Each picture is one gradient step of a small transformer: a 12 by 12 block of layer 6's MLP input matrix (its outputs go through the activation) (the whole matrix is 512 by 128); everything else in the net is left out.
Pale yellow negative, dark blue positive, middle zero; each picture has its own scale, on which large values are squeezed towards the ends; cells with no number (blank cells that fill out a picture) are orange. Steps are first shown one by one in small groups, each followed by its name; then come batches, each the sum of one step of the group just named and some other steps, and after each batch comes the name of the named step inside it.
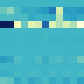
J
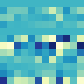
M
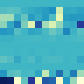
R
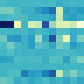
J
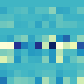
M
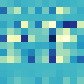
M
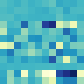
M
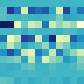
J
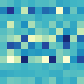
M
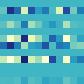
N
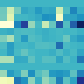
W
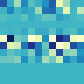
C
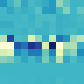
C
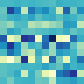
N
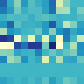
C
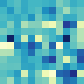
C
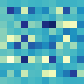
N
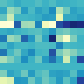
W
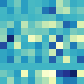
C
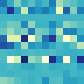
N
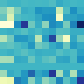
W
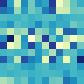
C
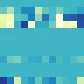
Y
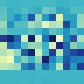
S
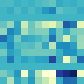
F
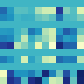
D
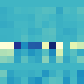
D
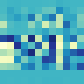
S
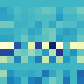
D
